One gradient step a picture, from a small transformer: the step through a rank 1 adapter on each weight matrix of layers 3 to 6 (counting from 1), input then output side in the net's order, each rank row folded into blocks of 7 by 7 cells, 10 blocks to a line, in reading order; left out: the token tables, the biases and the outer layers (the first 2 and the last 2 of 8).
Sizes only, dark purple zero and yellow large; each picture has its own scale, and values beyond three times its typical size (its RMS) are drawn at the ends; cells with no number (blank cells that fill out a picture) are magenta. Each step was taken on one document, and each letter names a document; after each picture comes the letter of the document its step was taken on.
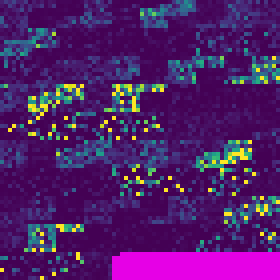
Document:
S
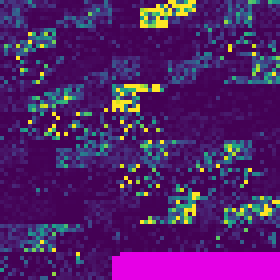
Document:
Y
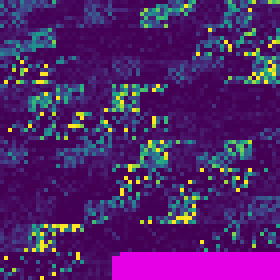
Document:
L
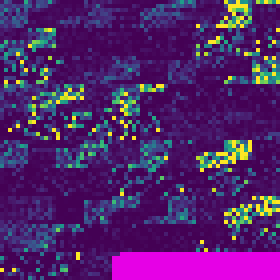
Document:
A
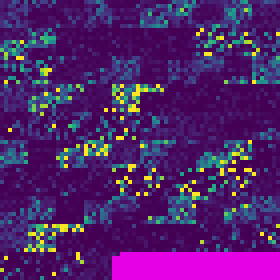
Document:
L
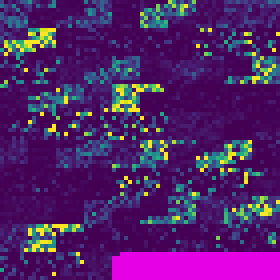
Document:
Y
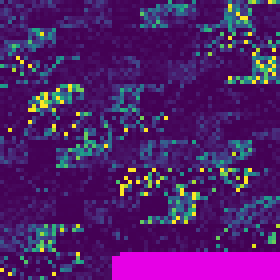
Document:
Y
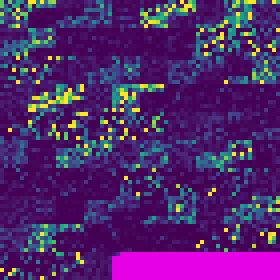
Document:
L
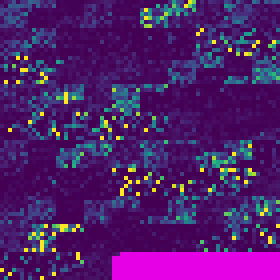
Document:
L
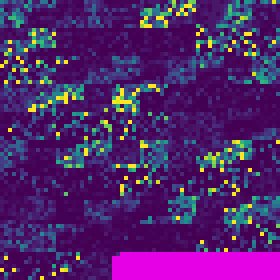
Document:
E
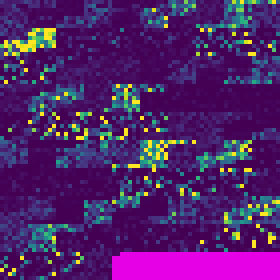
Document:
Y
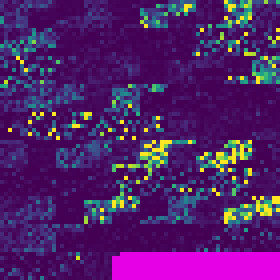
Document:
A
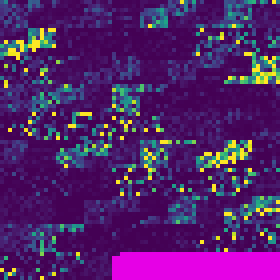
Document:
A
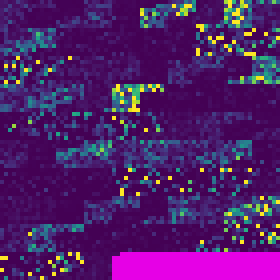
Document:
S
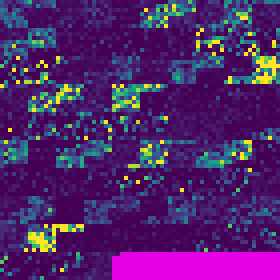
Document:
E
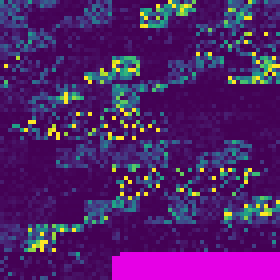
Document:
Y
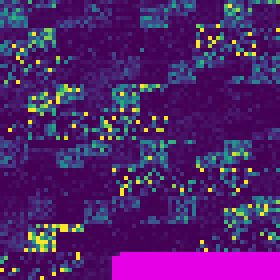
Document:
E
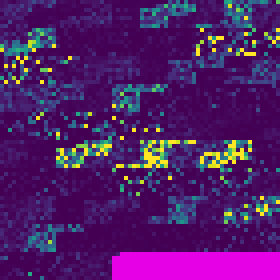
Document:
S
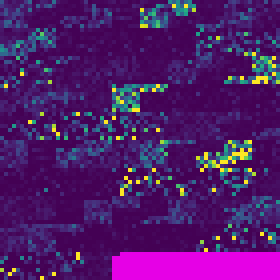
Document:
L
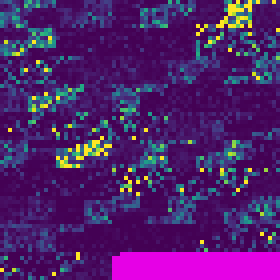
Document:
E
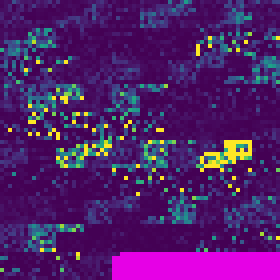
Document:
S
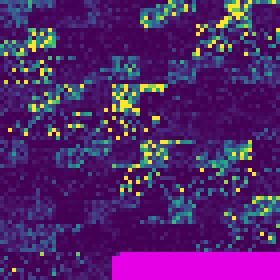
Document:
A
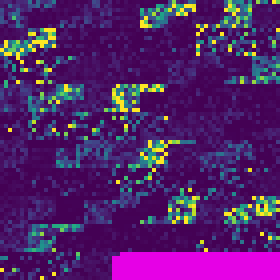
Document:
E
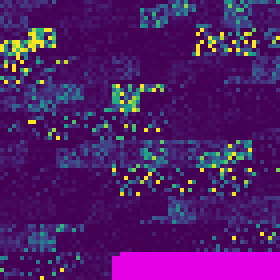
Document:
S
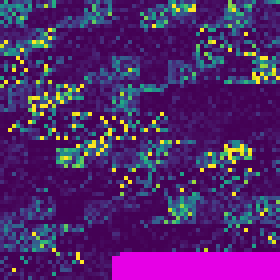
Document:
L
